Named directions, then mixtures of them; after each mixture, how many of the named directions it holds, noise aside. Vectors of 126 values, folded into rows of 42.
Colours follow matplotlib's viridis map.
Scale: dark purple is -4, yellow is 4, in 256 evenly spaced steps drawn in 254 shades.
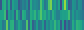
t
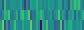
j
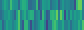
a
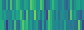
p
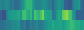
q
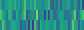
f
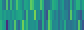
one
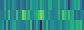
three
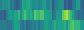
one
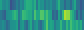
two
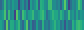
three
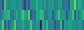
one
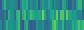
three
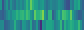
three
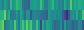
three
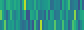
two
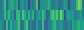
three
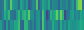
two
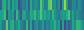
one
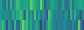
one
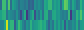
three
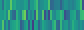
three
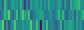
one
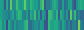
three
